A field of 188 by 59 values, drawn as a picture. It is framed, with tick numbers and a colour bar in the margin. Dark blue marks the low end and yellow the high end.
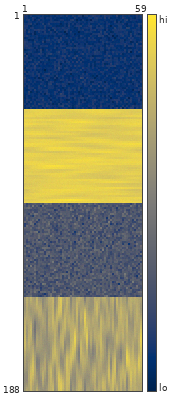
It is made of 4 by 1 panels. Panel 1,1: very low, fine-grained, faint in contrast. Panel 2,1: very high, streaked across, faint in contrast. Panel 3,1: low, fine-grained. Panel 4,1: high, streaked downward.
